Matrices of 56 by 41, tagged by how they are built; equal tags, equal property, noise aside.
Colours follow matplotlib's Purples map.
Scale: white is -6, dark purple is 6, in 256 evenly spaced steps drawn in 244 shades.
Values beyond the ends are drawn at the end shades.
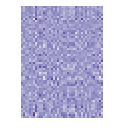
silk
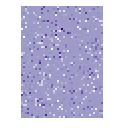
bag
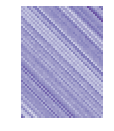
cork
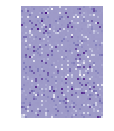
bag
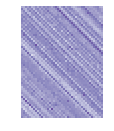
cork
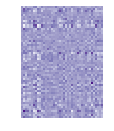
silk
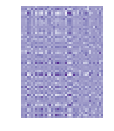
silk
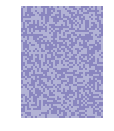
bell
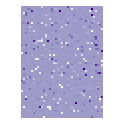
bag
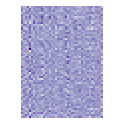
silk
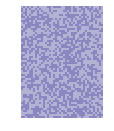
bell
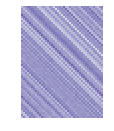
cork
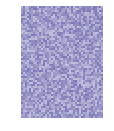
bell
